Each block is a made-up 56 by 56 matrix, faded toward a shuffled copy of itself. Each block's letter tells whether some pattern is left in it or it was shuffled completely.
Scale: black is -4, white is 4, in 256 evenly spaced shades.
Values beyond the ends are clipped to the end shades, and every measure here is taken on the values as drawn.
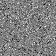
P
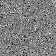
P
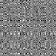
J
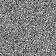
P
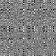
J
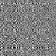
J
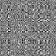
J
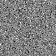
P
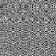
J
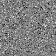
P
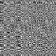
J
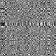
J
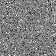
P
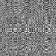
J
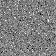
P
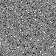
P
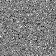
P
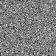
P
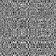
J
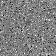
P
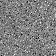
P
